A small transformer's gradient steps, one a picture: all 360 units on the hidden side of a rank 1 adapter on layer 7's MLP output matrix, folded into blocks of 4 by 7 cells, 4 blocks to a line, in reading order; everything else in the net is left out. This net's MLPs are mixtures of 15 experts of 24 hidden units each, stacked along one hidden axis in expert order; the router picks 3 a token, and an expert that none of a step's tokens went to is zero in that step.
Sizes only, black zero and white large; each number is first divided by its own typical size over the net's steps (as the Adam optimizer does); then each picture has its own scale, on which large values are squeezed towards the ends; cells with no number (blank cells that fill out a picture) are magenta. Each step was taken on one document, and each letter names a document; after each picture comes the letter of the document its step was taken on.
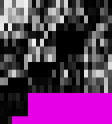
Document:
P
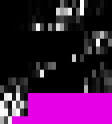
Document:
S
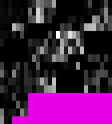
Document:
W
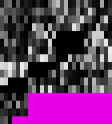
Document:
P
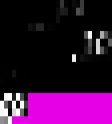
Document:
S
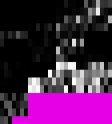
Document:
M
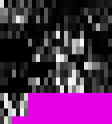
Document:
M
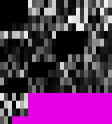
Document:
P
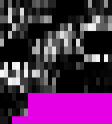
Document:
W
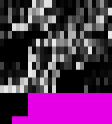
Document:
W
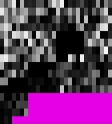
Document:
P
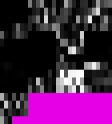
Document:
M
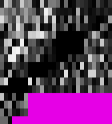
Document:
P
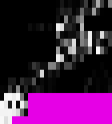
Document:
S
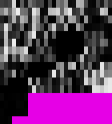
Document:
P
